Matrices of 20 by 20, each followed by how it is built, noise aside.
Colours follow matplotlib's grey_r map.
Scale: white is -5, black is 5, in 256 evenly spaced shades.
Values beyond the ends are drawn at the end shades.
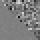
upper triangular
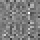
low rank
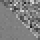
upper triangular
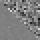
upper triangular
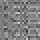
low rank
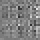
low rank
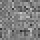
low rank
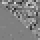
upper triangular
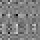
low rank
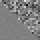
upper triangular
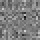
low rank
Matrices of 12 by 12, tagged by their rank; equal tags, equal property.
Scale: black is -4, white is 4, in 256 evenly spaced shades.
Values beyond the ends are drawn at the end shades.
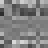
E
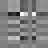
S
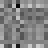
E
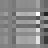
S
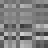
S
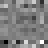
E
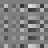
S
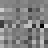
E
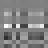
S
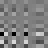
S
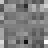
E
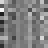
E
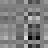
S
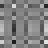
S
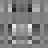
S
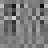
E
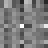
E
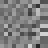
E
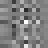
E
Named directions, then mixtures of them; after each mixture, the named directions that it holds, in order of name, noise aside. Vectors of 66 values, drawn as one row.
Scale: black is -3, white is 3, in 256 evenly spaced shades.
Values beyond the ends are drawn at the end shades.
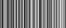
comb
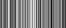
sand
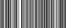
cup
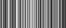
sand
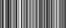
comb, cup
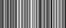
comb, cup, sand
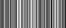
comb, cup, sand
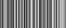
comb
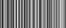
comb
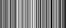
cup, sand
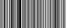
cup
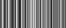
cup, sand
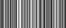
comb, cup, sand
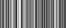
cup
